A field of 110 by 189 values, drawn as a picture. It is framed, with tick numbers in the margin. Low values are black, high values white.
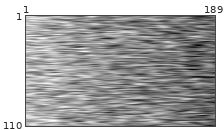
There is an overall slope up to the left. The histogram is bell-shaped. Streaks run across, left to right.
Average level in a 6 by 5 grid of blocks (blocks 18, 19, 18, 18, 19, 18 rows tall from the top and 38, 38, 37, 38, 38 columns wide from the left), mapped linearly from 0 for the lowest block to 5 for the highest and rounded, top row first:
53210
53220
53210
53210
43210
53220
